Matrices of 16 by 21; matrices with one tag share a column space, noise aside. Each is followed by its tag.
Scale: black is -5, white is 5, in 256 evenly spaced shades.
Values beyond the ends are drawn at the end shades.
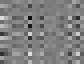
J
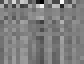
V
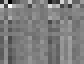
V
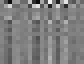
V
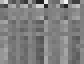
V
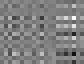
J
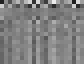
V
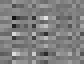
J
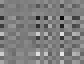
J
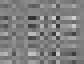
J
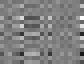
J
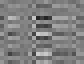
J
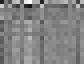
V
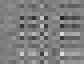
J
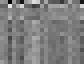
V
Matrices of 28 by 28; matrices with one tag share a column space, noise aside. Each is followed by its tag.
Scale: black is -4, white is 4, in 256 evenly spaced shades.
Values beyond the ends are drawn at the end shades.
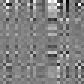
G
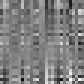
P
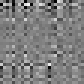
G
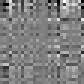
G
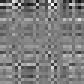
G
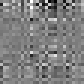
G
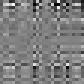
G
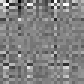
G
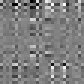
G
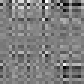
G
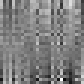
P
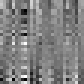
P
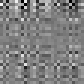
G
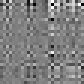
G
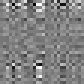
G
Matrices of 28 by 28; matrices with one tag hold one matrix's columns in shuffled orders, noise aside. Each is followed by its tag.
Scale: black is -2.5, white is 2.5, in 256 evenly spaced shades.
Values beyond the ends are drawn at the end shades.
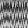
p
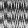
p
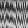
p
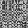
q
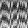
p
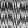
p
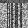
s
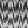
p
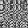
q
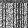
s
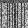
s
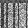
s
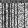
s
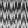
p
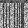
s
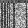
s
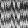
p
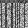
s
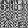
q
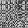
q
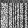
s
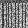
s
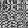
q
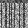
s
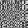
q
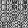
q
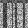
s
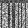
s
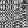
q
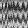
p
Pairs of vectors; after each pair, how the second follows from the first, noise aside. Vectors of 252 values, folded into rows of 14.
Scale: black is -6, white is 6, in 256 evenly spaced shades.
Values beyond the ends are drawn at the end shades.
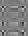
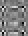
scaled up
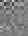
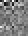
scaled up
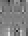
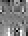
scaled up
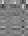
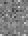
shuffled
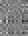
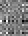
scaled up
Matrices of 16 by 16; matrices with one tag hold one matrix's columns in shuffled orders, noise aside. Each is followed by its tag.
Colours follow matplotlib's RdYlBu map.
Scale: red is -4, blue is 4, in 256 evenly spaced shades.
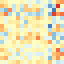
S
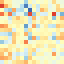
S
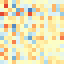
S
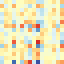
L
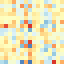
L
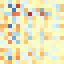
S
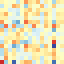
L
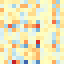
L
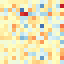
S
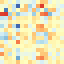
S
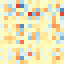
S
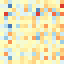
S
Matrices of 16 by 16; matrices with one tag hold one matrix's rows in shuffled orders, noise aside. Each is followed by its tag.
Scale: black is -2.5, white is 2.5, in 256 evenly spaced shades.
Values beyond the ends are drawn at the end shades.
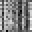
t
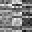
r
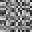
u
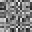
u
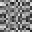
u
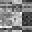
r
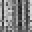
t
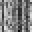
t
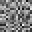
u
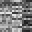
r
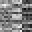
r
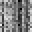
t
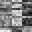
r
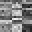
r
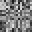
u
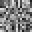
u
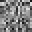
u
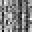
t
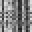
t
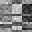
r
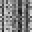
t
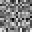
u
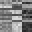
r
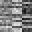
r
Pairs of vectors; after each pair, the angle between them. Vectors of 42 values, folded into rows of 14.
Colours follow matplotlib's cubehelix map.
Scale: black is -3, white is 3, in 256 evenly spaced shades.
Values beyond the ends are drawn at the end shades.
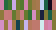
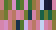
nearly parallel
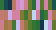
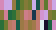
nearly opposite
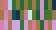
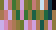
partly aligned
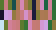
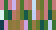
nearly opposite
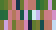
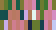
nearly parallel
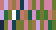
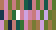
partly opposed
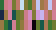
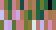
nearly opposite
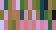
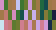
nearly parallel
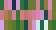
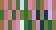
orthogonal
